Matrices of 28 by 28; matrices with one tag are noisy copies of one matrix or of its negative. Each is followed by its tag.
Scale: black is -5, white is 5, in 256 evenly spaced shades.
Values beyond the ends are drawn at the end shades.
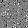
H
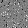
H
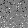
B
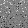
B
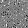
H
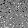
B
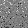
B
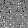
B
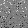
B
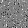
H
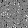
H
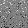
B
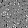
H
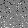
B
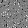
H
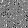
H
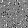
H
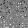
B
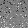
B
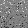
B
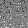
B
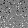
B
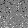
B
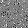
H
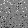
B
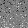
B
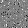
H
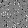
H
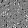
H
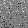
B
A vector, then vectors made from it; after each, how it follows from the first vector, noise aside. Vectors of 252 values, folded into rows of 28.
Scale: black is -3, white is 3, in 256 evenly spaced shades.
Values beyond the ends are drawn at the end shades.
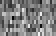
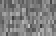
shrunk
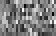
wrapped around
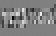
partly zeroed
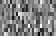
sign-scrambled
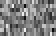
wrapped around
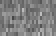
shrunk
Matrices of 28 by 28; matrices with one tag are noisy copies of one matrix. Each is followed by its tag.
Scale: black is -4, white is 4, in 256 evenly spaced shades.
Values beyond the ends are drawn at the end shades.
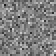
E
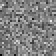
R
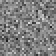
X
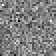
R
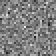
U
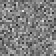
E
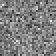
R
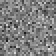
X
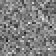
X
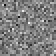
E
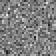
U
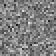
E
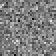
R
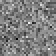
X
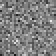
R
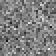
X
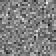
U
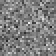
X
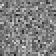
R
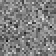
X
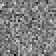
R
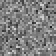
X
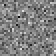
E
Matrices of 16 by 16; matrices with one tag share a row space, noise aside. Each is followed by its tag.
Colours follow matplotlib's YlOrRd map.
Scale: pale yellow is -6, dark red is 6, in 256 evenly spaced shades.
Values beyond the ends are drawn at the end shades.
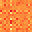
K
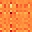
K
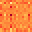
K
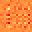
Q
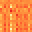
K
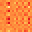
Q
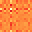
K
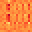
Q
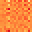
Q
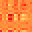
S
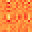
Q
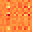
Q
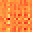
Q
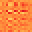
S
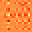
Q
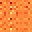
K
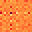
K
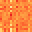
K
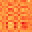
S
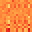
Q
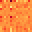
K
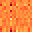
K
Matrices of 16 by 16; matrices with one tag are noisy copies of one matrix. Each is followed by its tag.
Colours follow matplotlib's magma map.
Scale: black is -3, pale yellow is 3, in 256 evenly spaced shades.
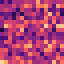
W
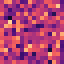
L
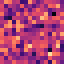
L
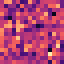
L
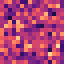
L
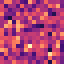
L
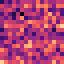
W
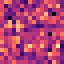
L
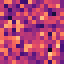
L
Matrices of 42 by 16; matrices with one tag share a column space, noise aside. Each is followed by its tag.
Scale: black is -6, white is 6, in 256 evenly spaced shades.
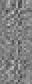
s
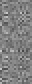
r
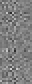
r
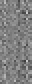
s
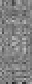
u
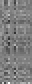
u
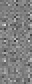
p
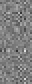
r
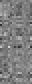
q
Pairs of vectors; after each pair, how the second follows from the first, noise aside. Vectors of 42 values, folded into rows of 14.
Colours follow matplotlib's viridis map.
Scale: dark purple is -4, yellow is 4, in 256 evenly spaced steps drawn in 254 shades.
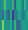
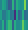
reversed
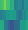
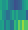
reversed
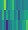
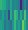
reversed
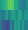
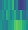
reversed
